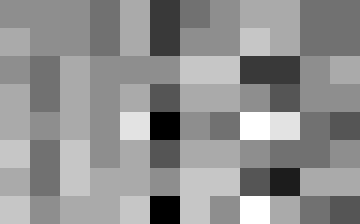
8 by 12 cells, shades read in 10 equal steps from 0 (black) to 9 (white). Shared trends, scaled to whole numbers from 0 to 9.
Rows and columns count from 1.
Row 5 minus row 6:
-1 1 -1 0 2 -3 -1 -2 4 4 0 -2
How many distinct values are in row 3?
5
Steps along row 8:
down up same up down up down up down down down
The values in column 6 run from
0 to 5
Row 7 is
6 4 7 6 6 5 7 7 3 1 6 6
